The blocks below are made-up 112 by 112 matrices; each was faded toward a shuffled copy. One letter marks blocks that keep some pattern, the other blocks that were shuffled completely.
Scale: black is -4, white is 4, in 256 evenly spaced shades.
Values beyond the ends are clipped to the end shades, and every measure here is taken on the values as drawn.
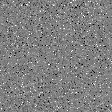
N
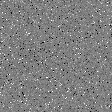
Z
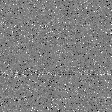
N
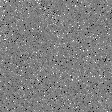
Z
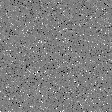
Z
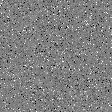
Z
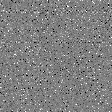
N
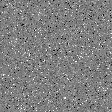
Z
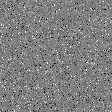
Z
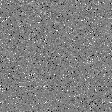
N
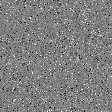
N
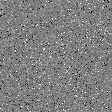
Z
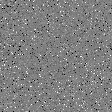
Z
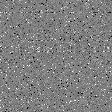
N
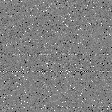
N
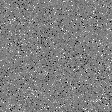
Z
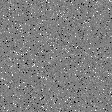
Z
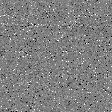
N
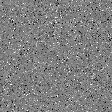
N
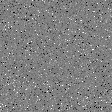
Z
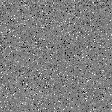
N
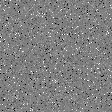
Z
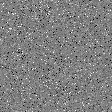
Z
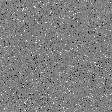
Z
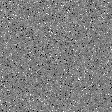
Z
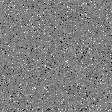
N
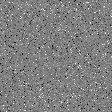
Z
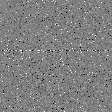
N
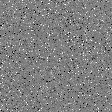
Z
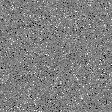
N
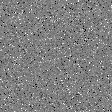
Z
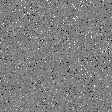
Z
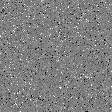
Z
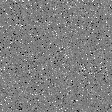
Z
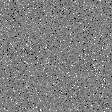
Z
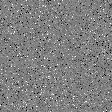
Z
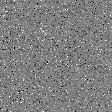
N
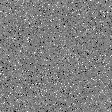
Z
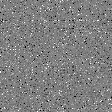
N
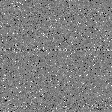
N
